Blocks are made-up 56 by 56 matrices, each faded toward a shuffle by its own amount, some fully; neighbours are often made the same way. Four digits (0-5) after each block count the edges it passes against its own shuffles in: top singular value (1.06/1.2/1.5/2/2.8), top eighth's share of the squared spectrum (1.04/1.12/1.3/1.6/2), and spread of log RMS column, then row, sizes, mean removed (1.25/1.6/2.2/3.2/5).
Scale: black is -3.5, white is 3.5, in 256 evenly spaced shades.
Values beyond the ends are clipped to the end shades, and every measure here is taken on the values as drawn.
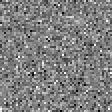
2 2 0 0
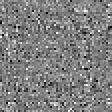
3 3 2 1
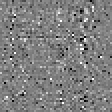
4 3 2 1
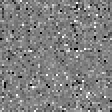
2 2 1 1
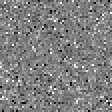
2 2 0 1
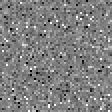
0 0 0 0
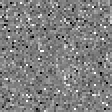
0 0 1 1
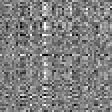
4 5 3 3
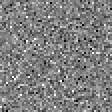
0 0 0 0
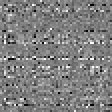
4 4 2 3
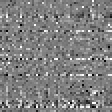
4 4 1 3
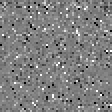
2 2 1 0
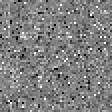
3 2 0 1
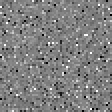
0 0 0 0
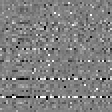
4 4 1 3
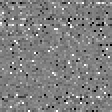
3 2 0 1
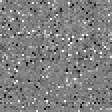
2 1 0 0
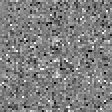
2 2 0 0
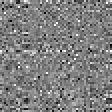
4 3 2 2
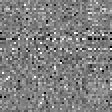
4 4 1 2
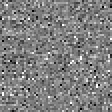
3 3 1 1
